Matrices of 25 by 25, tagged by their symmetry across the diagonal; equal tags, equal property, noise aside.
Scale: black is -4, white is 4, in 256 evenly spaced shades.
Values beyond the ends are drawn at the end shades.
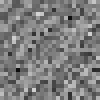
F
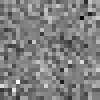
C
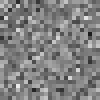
F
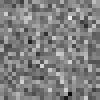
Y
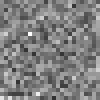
Y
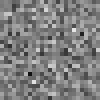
C
